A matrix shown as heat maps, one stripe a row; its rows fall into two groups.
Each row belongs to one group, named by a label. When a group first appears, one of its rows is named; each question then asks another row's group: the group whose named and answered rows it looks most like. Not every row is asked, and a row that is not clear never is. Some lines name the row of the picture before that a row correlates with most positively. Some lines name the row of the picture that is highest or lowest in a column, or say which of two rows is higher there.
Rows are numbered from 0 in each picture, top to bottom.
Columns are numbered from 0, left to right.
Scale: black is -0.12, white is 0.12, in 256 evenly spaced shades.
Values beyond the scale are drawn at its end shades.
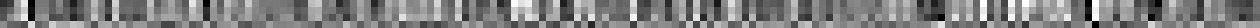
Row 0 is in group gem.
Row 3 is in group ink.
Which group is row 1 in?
gem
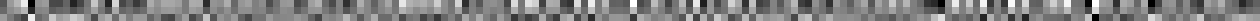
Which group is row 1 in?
gem
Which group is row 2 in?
ink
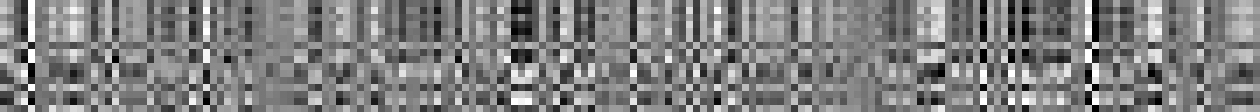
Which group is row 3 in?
ink
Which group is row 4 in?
ink
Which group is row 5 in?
ink
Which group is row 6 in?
gem
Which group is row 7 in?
ink
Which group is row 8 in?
ink
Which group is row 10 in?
gem
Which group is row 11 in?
gem
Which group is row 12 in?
ink
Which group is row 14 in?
gem
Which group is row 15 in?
ink
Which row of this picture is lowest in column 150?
8
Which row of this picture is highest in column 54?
8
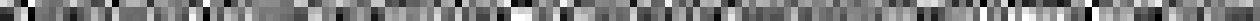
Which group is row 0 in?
ink
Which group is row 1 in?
gem
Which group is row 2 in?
gem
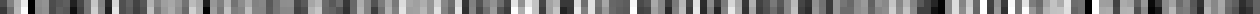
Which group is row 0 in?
gem
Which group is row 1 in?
gem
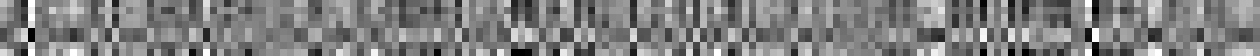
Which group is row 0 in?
ink
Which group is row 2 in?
ink
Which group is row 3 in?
ink
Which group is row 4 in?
gem
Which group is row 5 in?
gem
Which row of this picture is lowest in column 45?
7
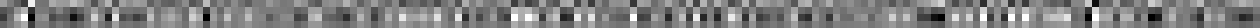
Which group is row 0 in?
ink
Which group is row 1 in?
gem
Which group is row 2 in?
gem
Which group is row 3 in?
gem
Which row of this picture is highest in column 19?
0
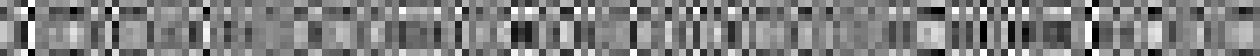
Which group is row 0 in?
ink
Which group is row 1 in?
gem
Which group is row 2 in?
gem
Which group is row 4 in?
ink
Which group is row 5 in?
ink
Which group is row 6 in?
ink
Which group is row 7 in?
gem
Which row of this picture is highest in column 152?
1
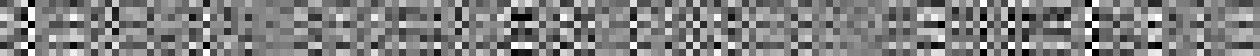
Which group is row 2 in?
ink
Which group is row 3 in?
gem
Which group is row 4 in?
ink
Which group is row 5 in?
ink
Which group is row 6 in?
gem
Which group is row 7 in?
ink
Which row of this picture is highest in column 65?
6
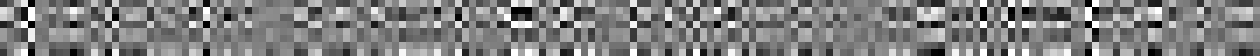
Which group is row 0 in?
gem
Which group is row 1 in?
ink
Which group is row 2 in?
ink
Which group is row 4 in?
ink
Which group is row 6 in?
gem
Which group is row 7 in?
gem
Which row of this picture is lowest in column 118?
7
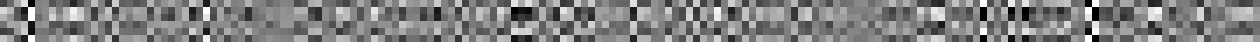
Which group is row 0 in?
gem
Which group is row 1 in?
ink
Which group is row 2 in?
ink
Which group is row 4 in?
gem
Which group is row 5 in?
ink
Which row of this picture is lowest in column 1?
4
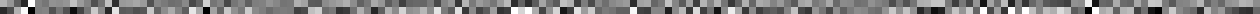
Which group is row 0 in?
ink
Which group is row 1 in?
gem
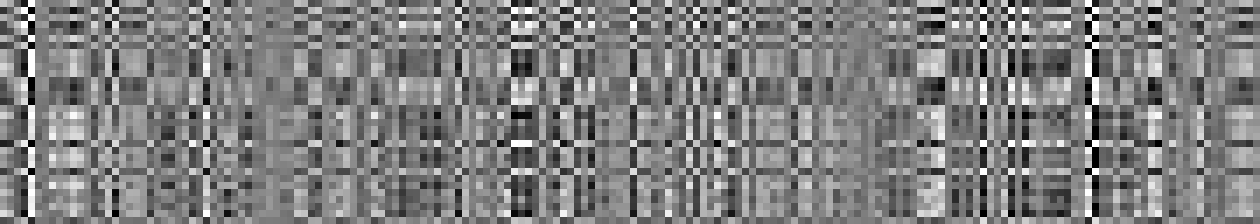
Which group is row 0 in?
ink
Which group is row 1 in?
gem
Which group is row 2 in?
ink
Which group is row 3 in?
gem
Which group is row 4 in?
gem
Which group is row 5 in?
ink
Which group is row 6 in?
gem
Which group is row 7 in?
ink
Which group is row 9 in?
ink
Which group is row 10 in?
ink
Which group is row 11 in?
gem
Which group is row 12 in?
gem
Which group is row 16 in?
ink
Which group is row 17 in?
ink
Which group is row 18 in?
ink
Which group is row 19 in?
ink
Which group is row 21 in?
ink
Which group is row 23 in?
ink
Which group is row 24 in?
gem
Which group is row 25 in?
ink
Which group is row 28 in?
ink
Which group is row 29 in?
ink
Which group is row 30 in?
ink
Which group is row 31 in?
gem
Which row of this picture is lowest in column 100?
3
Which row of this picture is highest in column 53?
16
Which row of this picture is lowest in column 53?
20
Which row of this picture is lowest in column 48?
20
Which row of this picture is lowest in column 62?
16
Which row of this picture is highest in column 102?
16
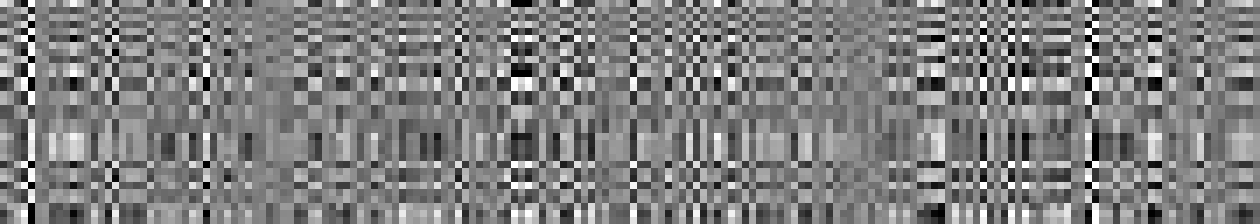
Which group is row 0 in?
ink
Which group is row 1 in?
gem
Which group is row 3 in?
gem
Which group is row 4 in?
ink
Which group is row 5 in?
gem
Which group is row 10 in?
ink
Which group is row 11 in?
gem
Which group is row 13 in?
ink
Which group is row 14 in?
ink
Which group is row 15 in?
gem
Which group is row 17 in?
ink
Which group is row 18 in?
ink
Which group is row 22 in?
ink
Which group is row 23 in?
gem
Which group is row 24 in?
ink
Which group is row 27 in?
ink
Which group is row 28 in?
ink
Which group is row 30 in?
gem
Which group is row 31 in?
gem
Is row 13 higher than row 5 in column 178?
Yes
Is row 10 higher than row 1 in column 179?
Yes
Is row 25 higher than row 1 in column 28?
No
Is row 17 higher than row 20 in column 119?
No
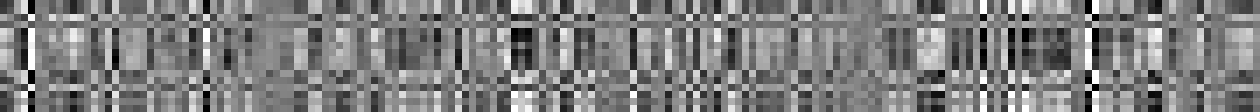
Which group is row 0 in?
gem
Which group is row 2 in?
ink
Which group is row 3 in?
gem
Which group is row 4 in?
ink
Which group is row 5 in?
ink
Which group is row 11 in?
gem
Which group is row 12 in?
ink
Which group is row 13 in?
gem
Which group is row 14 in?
gem
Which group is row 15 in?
gem
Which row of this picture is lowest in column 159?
10
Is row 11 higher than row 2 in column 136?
Yes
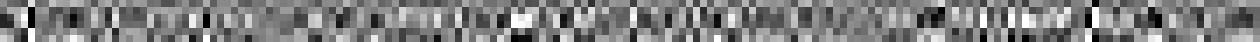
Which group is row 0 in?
ink
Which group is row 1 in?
gem
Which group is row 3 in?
gem
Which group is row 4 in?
ink
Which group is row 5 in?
ink
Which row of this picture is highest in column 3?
2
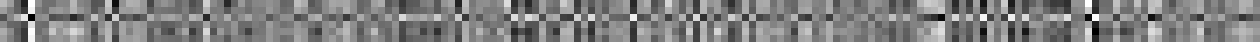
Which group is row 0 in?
ink
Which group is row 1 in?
ink
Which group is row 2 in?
gem
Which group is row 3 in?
ink
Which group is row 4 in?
ink
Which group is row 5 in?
ink
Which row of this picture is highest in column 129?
2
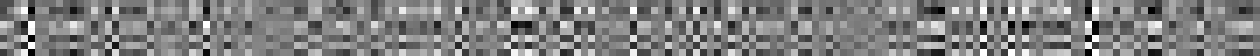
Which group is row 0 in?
gem
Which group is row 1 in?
gem
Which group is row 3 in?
ink
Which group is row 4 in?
ink
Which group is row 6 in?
ink
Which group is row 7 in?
gem
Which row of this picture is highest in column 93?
1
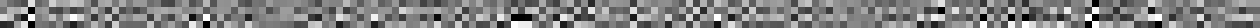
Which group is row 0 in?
ink
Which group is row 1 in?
gem
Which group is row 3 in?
gem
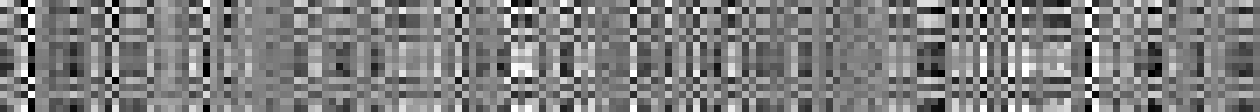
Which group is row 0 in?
ink
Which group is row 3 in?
ink
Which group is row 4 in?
gem
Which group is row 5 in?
ink
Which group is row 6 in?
gem
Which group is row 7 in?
gem
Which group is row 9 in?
gem
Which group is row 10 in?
gem
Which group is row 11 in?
ink
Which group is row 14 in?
gem
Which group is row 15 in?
gem
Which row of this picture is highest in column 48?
0
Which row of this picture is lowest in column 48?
9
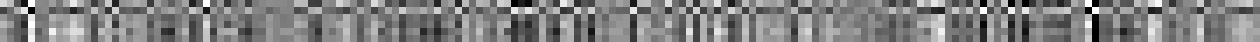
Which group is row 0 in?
ink
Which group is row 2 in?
ink
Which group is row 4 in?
ink
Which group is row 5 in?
ink
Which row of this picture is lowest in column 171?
1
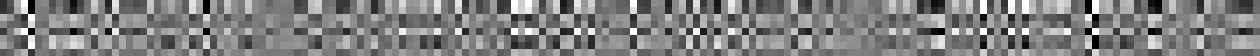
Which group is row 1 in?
gem
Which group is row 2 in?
ink
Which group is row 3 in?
ink
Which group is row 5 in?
ink
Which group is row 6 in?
ink
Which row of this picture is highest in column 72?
2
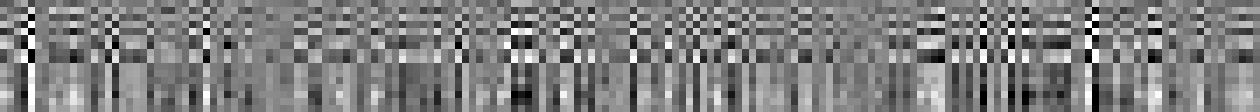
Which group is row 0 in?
gem
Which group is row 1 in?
ink
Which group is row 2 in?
gem
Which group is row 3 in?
ink
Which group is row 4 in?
gem
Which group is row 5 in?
ink
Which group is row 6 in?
ink
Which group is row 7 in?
gem
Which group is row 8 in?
gem
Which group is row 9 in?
ink
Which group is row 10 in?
ink
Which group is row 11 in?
ink
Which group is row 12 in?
ink
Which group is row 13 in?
ink
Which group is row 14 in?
ink
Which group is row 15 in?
ink
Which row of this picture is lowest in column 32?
6
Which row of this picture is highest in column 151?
4
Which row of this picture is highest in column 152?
8
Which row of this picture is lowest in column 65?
6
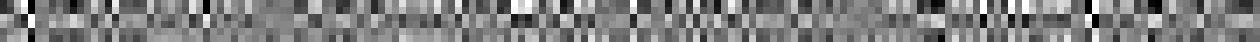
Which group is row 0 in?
gem
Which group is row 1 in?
gem
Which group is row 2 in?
ink
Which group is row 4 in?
gem
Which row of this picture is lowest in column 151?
2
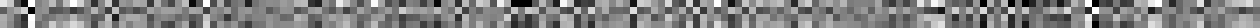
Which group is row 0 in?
ink
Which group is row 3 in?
ink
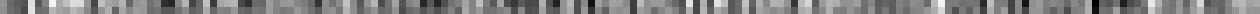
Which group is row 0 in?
ink
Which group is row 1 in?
ink
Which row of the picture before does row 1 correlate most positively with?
3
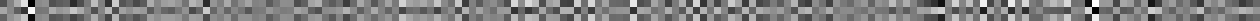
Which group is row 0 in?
gem
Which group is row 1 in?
ink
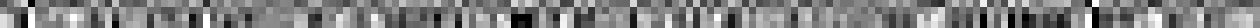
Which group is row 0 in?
gem
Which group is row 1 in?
ink
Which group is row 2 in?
ink
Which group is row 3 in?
ink
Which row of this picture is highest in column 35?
0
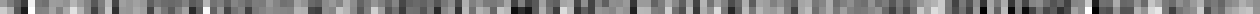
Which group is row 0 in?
ink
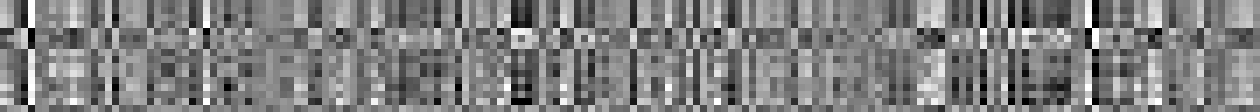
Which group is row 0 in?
ink
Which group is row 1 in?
ink
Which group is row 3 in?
ink
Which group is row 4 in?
gem
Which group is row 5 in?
gem
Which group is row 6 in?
gem
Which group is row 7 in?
ink
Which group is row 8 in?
ink
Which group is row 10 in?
ink
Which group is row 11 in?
ink
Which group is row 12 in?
ink
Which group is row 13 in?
ink
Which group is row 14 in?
ink
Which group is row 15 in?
gem
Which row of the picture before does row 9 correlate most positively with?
0
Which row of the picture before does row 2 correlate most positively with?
1
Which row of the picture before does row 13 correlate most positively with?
0
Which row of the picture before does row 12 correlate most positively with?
1
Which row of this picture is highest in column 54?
12
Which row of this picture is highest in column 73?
4
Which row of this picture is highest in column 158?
4
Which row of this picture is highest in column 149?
4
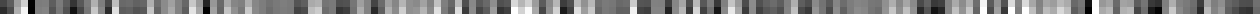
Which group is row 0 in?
gem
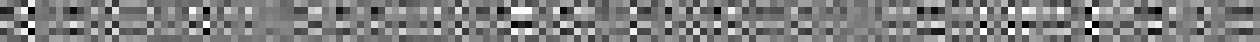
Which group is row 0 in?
ink
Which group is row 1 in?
gem
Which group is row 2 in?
gem
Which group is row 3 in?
ink
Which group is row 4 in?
gem
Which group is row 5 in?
ink
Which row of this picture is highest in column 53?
3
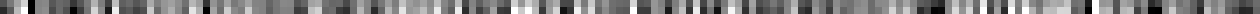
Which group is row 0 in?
gem
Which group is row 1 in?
gem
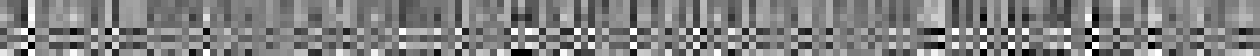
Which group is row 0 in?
ink
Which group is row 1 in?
ink
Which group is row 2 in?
ink
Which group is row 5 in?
ink
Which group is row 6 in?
gem
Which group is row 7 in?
ink
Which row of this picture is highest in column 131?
7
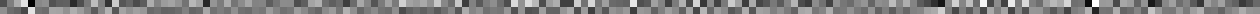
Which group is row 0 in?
gem
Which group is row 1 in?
ink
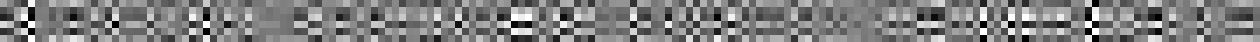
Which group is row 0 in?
ink
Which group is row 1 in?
gem
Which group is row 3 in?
ink
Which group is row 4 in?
gem
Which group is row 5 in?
ink
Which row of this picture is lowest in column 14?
3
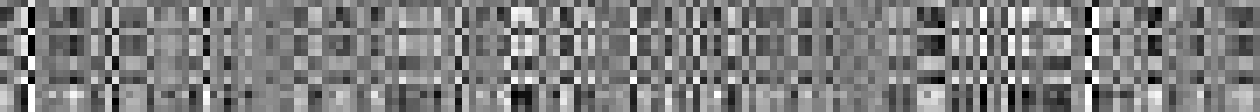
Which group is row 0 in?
ink
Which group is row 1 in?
gem
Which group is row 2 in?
gem
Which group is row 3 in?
gem
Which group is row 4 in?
ink
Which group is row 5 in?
gem
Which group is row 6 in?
gem
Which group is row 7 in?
gem
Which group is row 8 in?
ink
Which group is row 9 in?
ink
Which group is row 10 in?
gem
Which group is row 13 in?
ink
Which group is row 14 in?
ink
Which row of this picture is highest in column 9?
13
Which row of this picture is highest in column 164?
13
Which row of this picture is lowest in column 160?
13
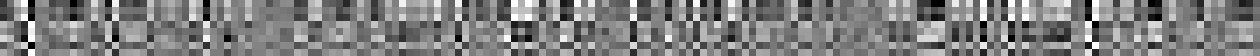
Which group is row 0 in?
gem
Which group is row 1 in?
gem
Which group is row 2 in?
gem
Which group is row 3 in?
ink
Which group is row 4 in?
ink
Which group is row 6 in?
gem
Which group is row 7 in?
ink
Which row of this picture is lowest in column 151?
5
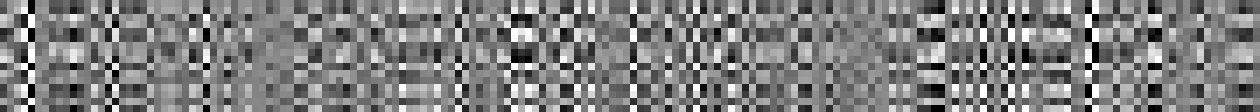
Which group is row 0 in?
gem
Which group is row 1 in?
gem
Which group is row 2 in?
ink
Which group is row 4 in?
gem
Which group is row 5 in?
gem
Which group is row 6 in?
ink
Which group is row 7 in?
ink
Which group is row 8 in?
ink
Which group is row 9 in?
gem
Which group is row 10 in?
ink
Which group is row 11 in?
ink
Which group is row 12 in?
gem
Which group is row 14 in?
ink
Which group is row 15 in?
gem
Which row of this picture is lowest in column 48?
4
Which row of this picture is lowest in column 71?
4
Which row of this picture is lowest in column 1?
4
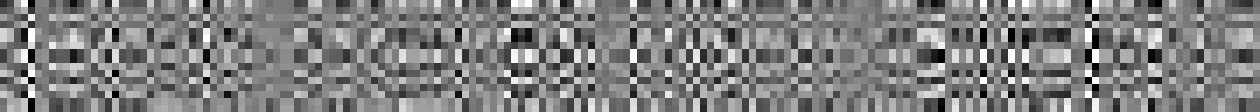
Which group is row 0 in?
gem
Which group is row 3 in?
gem
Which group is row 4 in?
ink
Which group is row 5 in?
ink
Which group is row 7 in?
gem
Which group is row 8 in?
gem
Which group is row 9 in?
ink
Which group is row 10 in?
ink
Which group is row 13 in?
ink
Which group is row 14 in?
gem
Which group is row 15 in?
gem
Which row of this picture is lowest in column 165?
0
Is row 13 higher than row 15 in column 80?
Yes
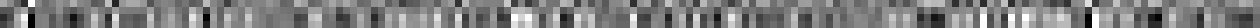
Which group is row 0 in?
ink
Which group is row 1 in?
gem
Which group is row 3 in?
gem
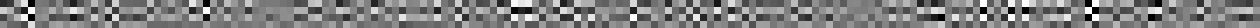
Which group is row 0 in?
gem
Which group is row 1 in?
ink
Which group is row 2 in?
gem
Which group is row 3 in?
ink
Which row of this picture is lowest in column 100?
2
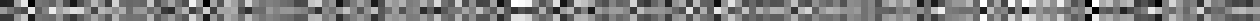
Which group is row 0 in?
gem
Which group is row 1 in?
ink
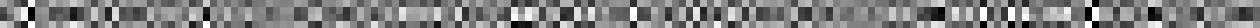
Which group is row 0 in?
ink
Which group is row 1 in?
gem
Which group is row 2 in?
gem
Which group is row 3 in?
ink
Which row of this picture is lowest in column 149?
3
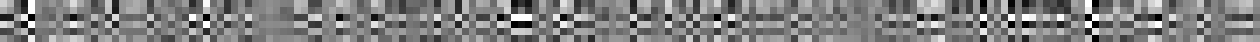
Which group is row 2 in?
gem
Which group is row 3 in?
ink
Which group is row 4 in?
gem
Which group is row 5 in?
ink
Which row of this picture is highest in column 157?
2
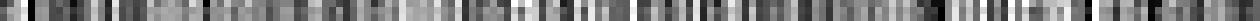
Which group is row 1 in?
gem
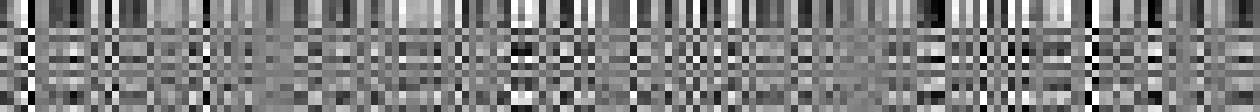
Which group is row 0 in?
gem
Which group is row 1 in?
gem
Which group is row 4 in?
ink
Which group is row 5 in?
gem
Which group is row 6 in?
ink
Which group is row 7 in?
ink
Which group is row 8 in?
gem
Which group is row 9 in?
ink
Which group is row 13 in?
gem
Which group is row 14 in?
gem
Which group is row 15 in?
ink
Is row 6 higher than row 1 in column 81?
Yes
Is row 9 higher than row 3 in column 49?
Yes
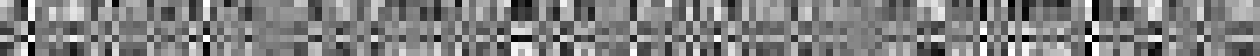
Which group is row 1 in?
ink
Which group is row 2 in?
ink
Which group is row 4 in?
gem
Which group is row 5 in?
ink
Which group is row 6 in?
gem
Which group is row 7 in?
gem
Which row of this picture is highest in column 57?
7
